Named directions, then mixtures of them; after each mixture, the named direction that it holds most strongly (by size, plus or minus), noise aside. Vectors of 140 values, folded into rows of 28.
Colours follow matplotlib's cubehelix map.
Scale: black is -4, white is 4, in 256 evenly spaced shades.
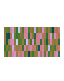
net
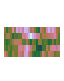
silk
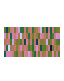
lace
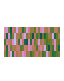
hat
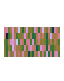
net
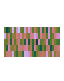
lace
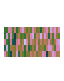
hat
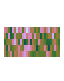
hat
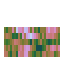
silk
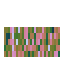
net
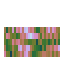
silk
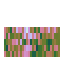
silk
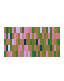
lace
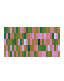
hat
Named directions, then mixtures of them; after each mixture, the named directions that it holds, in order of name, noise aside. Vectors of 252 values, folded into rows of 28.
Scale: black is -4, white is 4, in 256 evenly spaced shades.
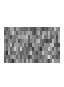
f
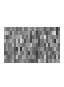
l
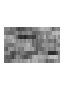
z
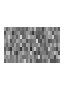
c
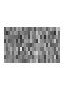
c, l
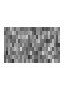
f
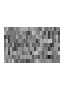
c, f, z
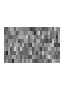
f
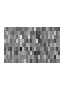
c, l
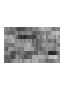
z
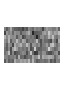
c, f, z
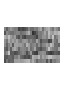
c, f, z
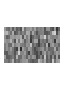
l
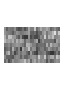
c, l, z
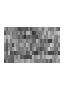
c, f, z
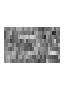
c, l, z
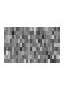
c, f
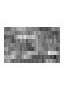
z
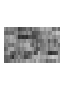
z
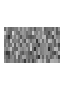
c, l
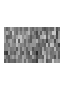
f, l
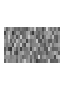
c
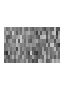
f, l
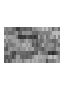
z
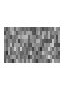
f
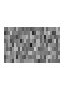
c, f, l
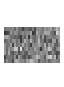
f, l, z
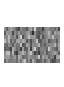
c
